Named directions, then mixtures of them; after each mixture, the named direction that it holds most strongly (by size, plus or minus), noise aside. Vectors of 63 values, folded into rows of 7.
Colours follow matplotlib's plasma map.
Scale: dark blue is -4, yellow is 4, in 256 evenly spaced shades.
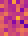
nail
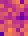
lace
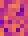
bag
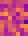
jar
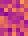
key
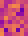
bag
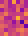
nail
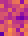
lace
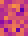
bag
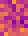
nail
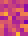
jar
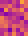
key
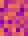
bag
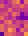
lace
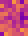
lace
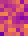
lace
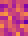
jar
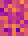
key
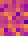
jar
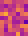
jar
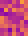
key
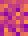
jar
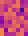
bag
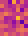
nail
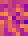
jar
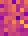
nail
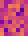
bag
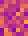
bag
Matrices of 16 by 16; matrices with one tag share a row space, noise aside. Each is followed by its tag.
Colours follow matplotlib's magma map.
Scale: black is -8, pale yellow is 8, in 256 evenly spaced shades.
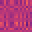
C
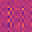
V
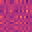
C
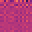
C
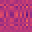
C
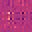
V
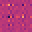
V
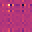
V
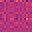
C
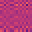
C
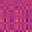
C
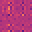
V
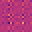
V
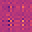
V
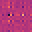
V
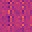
V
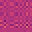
C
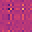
V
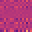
C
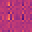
V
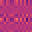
C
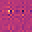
V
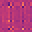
V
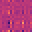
V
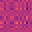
C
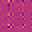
V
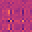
V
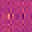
V
